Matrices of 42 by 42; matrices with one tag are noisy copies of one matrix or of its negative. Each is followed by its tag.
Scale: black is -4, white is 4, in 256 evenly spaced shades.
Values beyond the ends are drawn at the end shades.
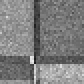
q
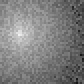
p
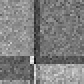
q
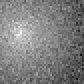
p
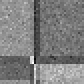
q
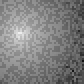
p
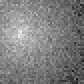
p
